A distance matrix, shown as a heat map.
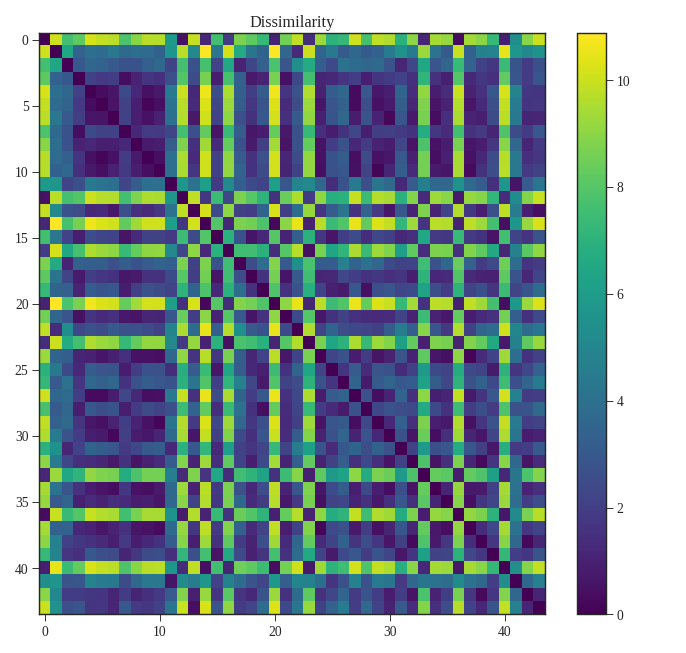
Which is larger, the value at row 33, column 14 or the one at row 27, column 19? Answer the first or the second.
the second
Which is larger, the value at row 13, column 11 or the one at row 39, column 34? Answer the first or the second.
the first
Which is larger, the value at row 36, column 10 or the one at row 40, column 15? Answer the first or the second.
the first
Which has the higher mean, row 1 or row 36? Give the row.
36
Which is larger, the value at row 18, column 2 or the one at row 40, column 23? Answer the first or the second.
the first
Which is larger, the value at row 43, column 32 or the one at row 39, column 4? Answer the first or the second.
the second
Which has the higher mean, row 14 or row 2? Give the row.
14
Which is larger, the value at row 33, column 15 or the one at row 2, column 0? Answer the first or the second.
the second
